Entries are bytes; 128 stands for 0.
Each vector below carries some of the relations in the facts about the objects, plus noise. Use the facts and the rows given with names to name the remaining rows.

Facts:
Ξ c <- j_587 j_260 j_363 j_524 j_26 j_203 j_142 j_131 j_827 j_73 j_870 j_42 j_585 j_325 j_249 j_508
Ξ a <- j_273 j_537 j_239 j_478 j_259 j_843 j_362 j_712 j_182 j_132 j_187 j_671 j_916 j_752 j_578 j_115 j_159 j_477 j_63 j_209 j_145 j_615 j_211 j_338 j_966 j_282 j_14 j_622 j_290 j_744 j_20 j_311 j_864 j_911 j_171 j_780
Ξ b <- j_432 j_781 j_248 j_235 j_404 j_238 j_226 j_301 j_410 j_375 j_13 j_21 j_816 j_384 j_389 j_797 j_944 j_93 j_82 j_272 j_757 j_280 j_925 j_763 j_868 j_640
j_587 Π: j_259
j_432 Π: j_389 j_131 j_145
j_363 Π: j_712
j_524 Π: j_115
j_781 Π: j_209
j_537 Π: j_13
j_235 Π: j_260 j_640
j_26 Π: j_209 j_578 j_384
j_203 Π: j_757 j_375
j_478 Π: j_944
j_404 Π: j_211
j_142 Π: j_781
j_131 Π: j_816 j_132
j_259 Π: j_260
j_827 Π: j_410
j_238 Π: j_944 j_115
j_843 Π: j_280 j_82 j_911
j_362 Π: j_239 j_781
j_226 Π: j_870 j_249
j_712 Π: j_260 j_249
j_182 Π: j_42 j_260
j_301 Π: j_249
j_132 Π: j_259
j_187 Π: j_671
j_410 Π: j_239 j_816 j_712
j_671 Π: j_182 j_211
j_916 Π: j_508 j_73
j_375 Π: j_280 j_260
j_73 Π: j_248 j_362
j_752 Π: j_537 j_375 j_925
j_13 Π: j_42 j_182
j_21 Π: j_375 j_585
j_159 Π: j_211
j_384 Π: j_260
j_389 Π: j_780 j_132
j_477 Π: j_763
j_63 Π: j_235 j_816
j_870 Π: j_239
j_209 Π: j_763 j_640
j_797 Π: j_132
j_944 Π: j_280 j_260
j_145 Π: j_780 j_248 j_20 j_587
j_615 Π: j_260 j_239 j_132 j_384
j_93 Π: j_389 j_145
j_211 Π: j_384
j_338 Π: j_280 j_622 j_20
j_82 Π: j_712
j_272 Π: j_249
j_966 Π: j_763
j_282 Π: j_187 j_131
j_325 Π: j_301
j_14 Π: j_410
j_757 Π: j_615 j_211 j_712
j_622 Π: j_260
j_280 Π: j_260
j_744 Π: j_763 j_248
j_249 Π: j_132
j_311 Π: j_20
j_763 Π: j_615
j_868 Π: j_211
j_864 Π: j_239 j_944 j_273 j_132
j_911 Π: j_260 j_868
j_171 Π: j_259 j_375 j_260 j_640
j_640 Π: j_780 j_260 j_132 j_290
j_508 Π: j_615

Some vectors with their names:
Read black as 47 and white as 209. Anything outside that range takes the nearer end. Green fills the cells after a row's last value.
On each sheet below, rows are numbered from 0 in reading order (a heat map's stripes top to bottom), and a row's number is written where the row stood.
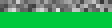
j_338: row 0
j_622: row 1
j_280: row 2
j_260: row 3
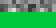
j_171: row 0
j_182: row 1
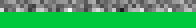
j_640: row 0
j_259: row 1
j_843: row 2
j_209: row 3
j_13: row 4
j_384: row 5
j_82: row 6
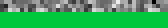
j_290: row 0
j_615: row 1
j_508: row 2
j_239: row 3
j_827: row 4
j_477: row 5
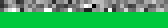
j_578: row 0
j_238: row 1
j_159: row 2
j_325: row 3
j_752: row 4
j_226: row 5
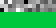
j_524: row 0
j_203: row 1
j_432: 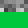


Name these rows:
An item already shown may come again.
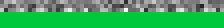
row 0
j_226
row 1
j_622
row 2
j_712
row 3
j_280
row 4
j_159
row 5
j_226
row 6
j_712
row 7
j_290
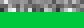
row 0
j_14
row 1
j_389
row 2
j_478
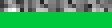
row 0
j_578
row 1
j_744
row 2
j_744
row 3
j_780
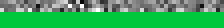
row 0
j_944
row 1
j_404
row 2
j_585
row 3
j_578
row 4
j_63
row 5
j_375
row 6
j_63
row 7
j_20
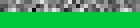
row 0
j_338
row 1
j_301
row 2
j_925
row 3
j_587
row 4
j_209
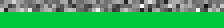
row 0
j_272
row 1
j_868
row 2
j_916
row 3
j_911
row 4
j_282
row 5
j_142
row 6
j_363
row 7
j_404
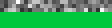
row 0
j_311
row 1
j_870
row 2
j_362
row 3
j_248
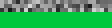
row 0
j_42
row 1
j_249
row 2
j_537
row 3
j_290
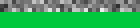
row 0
j_182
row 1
j_410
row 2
j_816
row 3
j_763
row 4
j_145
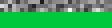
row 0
j_26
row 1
j_187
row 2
j_211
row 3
j_864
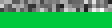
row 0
j_131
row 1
j_182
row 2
j_290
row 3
j_115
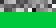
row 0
j_781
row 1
j_21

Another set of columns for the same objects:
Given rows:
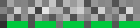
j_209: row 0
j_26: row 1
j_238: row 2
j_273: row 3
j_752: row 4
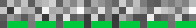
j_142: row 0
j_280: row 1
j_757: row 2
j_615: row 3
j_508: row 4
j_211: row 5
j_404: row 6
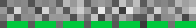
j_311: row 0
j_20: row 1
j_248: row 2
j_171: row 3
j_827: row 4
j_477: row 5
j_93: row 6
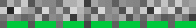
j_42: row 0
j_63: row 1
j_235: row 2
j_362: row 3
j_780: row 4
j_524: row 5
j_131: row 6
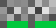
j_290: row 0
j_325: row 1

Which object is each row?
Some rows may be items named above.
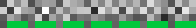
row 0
j_870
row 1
j_622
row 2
j_301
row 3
j_585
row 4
j_587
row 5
j_249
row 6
j_827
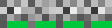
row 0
j_203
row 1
j_816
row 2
j_203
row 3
j_524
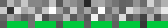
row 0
j_524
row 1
j_868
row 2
j_864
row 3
j_712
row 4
j_671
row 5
j_763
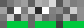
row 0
j_182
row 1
j_260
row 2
j_744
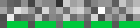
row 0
j_211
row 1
j_14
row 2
j_410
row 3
j_911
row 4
j_781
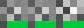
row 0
j_916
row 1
j_282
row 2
j_363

